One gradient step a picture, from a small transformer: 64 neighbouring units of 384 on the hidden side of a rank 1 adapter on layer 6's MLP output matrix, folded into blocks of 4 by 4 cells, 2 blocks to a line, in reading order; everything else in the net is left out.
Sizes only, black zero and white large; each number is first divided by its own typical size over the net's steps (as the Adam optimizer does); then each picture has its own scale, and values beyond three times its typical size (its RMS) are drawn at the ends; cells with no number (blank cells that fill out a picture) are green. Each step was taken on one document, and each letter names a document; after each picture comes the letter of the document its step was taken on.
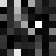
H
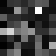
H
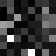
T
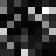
T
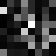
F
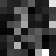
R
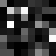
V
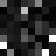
V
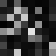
H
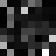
V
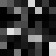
H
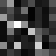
R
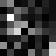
H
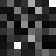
R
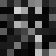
H
